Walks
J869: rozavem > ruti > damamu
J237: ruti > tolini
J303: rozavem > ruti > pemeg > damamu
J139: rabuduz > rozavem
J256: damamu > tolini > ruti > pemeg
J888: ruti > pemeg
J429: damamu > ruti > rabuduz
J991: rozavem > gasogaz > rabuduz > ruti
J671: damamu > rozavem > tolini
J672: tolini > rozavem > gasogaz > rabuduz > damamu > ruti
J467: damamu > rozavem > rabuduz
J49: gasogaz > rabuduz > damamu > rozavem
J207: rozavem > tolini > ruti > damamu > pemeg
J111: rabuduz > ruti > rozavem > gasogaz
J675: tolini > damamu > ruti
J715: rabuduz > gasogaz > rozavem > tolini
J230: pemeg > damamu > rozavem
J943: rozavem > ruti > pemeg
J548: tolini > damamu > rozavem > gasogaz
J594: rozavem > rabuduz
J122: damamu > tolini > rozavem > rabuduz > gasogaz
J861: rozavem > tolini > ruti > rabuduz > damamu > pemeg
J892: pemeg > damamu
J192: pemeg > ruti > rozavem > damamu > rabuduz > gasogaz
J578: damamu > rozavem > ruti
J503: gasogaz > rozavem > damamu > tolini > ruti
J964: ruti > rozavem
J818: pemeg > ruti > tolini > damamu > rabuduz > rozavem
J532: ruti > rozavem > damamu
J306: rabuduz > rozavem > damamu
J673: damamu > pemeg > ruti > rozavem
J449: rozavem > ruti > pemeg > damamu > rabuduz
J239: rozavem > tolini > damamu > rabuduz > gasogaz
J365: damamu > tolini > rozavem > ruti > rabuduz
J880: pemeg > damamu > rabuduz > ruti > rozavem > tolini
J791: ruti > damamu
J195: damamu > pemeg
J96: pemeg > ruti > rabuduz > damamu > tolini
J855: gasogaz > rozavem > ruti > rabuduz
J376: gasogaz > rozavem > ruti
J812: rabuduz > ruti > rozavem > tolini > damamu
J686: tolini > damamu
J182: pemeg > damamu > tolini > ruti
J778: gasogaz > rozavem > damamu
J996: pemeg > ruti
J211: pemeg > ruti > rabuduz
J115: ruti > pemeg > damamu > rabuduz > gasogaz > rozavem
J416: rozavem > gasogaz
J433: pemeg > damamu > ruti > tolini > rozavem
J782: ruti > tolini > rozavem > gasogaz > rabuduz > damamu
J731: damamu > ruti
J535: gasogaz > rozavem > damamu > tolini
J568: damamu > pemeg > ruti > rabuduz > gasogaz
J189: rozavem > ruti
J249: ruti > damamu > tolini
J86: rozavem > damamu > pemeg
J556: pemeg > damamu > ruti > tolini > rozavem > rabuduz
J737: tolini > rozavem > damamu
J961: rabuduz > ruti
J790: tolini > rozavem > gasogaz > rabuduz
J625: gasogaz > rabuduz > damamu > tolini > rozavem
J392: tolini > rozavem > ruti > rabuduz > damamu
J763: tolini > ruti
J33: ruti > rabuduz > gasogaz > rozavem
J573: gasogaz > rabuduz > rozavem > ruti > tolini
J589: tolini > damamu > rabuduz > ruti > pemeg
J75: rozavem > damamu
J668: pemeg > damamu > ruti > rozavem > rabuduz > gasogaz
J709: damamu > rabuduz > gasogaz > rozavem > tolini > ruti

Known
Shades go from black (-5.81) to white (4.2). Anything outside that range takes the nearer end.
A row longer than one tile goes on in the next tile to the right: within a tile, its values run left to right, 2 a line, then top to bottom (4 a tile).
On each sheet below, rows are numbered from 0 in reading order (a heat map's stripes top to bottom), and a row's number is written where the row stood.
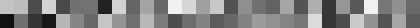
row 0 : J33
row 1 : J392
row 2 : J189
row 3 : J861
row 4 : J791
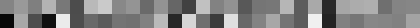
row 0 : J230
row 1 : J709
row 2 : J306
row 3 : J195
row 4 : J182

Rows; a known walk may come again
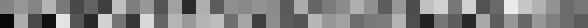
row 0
J230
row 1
J306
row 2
J429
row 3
J139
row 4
J256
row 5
J673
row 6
J996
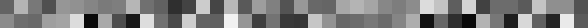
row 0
J237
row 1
J49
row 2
J686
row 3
J122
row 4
J503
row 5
J111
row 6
J75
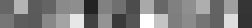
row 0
J573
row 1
J535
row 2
J207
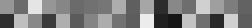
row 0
J869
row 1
J195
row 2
J532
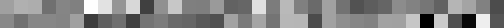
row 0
J182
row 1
J376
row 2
J568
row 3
J961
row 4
J556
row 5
J778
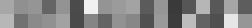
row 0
J589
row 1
J991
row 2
J812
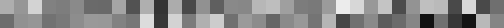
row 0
J675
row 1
J861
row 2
J211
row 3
J763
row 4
J189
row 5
J33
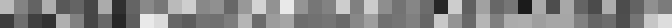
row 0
J668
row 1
J715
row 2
J709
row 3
J731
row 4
J672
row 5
J392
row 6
J449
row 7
J880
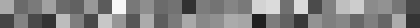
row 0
J192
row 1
J791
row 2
J467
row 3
J964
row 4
J943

